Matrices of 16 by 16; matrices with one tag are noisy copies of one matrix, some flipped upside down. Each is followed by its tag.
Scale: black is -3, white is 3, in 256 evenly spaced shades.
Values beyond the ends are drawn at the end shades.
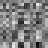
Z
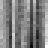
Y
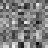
Z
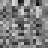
Z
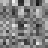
Z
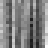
Y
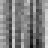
Y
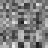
Z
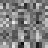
Z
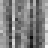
Y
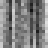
Y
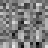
Z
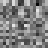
Z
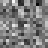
Z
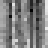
Y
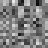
Z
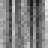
Y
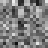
Z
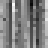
Y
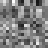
Z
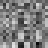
Z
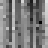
Y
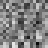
Z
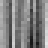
Y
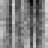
Y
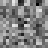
Z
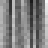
Y
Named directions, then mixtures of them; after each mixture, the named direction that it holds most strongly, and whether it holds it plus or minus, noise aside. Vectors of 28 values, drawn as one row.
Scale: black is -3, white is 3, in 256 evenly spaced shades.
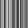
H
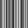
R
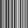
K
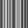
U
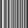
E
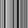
H, plus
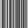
K, minus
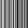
E, plus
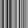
H, minus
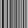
E, minus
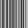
E, minus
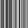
H, minus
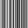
K, minus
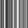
H, minus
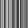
H, plus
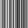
K, minus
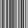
E, minus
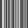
R, plus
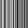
E, plus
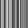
H, plus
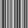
R, minus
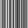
K, minus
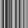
H, minus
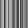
H, plus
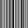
R, plus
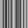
U, minus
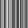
H, plus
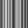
U, plus
